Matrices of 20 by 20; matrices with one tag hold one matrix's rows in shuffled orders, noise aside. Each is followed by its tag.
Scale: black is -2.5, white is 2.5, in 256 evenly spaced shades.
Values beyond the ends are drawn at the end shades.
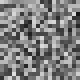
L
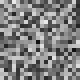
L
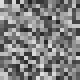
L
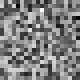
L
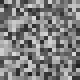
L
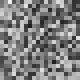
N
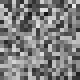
L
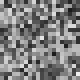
N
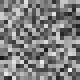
N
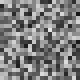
L
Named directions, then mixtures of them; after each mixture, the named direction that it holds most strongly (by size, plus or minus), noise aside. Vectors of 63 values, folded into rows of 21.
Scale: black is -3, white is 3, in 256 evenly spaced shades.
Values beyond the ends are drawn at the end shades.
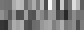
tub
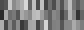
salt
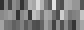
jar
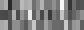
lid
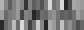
salt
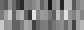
tub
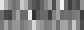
jar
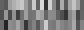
tub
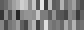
salt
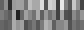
tub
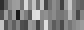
salt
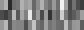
lid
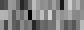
lid
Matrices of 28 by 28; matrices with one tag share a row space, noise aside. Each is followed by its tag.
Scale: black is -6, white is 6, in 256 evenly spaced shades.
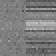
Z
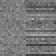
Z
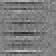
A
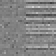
Z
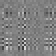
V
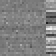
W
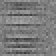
A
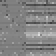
Z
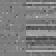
Z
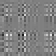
V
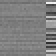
W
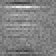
A
